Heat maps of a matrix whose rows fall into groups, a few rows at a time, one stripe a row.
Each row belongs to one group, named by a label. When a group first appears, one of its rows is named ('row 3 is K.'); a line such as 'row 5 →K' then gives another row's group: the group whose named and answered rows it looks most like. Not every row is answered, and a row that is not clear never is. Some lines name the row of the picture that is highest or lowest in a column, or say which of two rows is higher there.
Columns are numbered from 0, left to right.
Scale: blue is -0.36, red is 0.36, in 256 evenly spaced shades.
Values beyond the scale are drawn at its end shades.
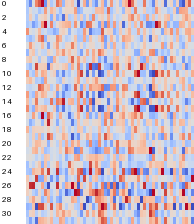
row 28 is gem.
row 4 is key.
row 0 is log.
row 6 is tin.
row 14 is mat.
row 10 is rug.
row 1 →gem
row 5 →log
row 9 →mat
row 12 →log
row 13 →rug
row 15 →rug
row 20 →mat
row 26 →tin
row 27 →log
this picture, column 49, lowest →29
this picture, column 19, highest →25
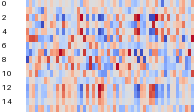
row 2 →rug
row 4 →rug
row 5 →tin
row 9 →mat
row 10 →tin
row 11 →gem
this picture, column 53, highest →15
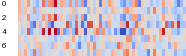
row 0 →mat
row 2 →mat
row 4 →mat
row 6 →gem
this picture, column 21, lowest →3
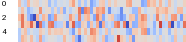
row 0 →rug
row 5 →gem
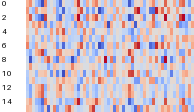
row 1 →rug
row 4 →mat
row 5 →key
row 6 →rug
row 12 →log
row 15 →key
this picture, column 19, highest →4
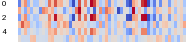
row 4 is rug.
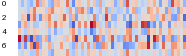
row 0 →gem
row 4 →rug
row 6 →key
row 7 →gem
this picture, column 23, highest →6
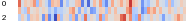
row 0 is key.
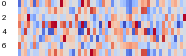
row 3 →mat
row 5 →tin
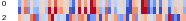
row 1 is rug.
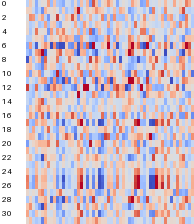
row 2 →tin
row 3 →gem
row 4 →mat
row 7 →log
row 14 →log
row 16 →tin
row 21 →rug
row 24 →rug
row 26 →rug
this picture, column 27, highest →6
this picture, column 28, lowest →11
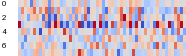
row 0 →key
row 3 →key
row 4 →tin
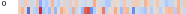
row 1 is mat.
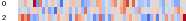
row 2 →tin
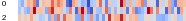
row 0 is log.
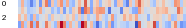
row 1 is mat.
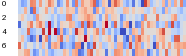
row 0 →log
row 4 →mat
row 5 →key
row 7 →gem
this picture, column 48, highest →4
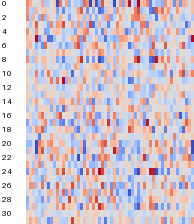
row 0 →key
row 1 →rug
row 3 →mat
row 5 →tin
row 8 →rug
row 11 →mat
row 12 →rug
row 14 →mat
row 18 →log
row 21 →tin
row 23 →key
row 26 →tin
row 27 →mat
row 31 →tin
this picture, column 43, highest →8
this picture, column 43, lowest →24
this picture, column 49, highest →19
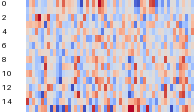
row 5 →gem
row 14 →key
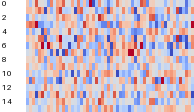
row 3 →tin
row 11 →gem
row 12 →gem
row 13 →tin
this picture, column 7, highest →6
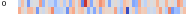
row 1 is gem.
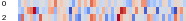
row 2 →gem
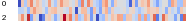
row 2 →tin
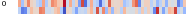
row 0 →mat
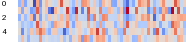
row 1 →gem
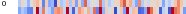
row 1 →gem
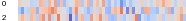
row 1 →log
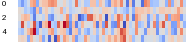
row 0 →log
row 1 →key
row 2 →gem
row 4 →log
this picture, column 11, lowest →2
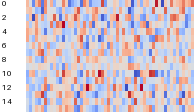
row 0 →key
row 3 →mat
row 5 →rug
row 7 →log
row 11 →gem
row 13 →log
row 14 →gem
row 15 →log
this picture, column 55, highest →0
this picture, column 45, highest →5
